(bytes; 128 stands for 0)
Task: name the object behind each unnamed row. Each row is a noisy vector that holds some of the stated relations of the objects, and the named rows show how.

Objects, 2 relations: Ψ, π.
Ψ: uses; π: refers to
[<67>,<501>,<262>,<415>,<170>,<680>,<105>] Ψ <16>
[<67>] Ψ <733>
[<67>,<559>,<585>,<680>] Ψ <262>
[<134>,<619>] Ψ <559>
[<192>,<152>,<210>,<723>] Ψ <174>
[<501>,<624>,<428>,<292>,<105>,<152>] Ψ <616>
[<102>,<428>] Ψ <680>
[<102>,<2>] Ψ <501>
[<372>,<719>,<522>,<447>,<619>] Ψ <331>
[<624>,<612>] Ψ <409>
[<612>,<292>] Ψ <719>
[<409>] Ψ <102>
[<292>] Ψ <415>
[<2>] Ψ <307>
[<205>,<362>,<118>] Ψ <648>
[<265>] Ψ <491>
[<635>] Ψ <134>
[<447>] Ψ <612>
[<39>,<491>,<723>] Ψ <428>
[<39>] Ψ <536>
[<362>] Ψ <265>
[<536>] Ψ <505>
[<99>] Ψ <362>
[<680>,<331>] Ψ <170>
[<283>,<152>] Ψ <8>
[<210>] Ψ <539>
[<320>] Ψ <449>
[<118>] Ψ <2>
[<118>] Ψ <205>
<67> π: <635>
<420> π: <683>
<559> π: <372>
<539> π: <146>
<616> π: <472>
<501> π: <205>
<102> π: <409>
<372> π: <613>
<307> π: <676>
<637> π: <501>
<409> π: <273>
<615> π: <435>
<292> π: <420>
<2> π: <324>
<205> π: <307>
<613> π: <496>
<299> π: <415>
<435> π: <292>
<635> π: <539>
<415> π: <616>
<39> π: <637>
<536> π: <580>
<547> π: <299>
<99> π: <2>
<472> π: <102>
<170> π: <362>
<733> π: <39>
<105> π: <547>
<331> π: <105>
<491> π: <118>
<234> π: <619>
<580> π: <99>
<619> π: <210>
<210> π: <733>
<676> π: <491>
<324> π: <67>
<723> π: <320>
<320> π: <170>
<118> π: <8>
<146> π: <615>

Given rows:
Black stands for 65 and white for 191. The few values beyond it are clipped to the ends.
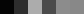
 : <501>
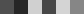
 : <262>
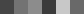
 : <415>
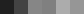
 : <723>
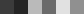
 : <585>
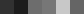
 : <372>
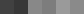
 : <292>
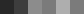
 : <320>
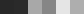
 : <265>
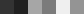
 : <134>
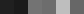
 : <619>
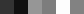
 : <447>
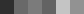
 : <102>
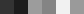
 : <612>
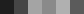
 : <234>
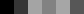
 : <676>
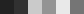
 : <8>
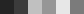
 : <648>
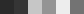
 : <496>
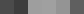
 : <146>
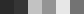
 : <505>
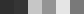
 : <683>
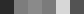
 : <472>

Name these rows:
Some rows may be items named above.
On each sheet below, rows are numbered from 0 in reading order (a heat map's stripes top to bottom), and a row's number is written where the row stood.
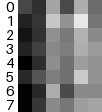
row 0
<170>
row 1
<8>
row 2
<118>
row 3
<723>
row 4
<39>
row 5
<409>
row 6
<501>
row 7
<491>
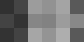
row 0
<580>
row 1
<292>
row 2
<420>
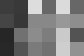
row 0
<16>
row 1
<2>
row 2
<547>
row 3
<409>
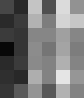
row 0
<680>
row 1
<428>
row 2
<99>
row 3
<210>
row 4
<536>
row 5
<283>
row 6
<105>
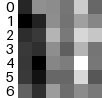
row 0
<616>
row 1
<205>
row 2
<428>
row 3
<559>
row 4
<719>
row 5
<331>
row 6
<67>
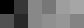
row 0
<491>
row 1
<635>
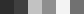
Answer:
<273>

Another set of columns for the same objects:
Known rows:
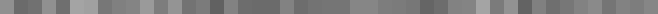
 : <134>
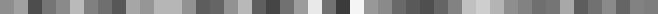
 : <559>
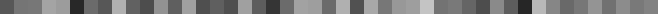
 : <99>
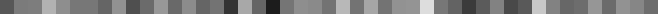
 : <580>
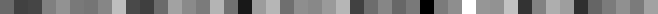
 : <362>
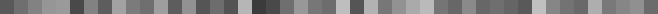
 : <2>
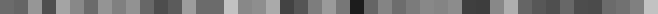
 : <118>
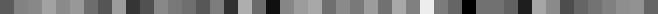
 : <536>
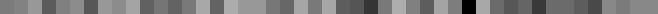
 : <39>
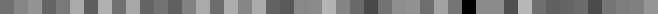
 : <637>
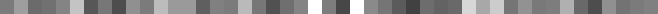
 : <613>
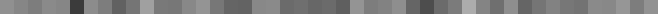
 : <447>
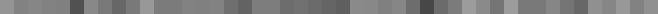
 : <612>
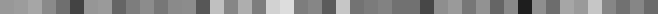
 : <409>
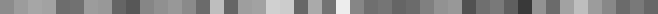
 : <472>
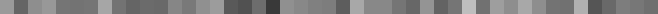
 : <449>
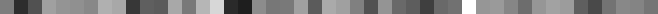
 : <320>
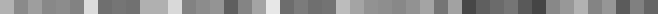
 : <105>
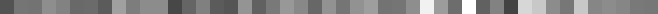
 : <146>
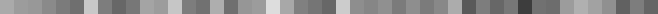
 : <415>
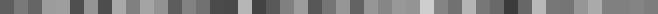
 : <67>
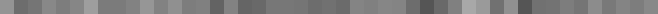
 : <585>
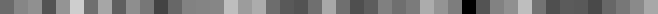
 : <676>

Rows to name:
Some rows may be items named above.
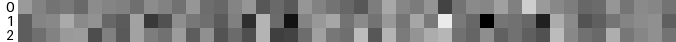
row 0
<16>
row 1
<536>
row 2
<2>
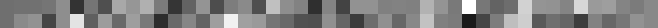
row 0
<292>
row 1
<8>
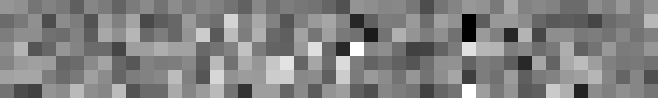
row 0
<719>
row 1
<205>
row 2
<210>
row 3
<372>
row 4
<273>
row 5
<616>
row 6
<723>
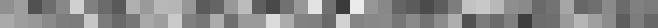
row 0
<559>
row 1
<415>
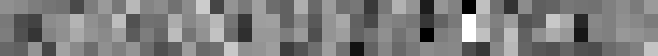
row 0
<619>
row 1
<723>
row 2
<170>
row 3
<118>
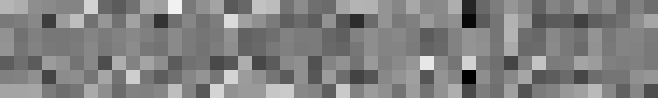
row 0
<331>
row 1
<491>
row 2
<428>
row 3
<428>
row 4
<635>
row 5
<501>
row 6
<616>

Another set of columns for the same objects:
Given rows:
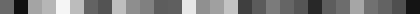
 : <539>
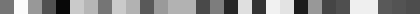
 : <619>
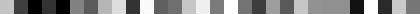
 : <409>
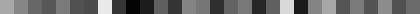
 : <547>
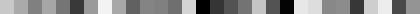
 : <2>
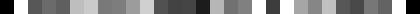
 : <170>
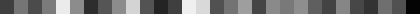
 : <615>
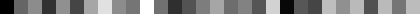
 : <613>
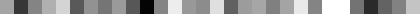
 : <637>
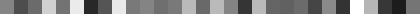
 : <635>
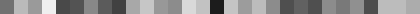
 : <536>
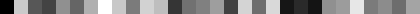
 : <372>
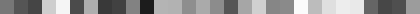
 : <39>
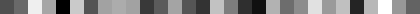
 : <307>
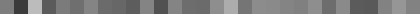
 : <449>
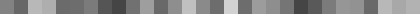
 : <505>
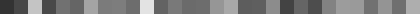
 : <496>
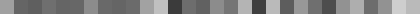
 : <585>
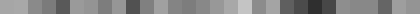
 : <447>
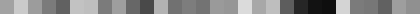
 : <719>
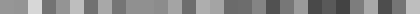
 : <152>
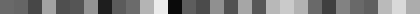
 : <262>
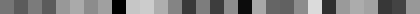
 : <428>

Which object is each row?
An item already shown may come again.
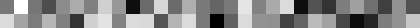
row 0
<331>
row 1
<99>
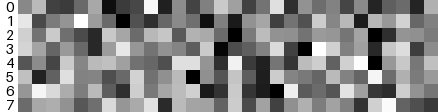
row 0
<292>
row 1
<118>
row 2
<580>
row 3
<2>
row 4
<501>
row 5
<67>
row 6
<205>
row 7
<210>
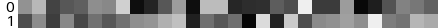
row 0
<105>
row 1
<559>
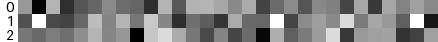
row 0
<273>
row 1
<320>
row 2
<428>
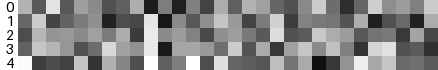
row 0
<8>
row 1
<292>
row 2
<723>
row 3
<210>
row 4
<616>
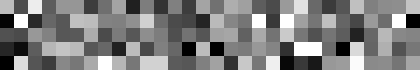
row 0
<8>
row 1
<170>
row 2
<16>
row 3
<491>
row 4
<372>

